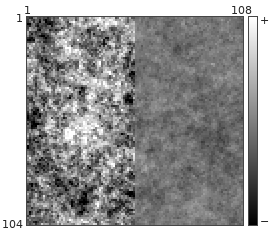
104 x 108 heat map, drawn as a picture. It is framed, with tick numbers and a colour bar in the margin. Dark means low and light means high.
Seam: vertical, 50% of the way across, the right part calmer. Ninth with the highest average: middle left. Mirror symmetry: none. Grain: blotchy.
